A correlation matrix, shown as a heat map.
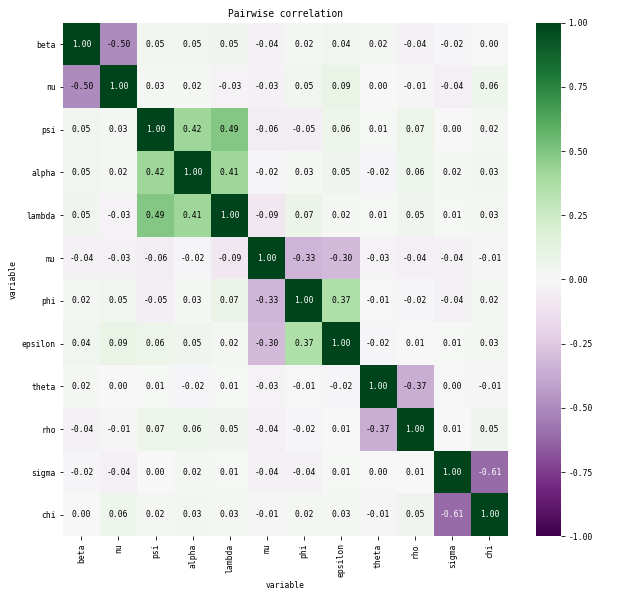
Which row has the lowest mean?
mu
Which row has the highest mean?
alpha
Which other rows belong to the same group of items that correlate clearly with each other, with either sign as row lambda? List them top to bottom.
psi, alpha
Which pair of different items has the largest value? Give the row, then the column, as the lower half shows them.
lambda, psi
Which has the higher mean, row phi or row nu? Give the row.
phi
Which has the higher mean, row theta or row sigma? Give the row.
theta
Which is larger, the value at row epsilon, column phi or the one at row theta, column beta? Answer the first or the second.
the first
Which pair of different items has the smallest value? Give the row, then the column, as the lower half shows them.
chi, sigma
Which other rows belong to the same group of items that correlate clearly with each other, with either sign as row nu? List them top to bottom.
beta
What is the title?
Pairwise correlation
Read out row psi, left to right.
0.05 0.03 1.00 0.42 0.49 -0.06 -0.05 0.06 0.01 0.07 0.00 0.02
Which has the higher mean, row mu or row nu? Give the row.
nu
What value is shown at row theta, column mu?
-0.03
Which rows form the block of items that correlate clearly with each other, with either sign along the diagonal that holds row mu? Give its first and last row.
mu to epsilon
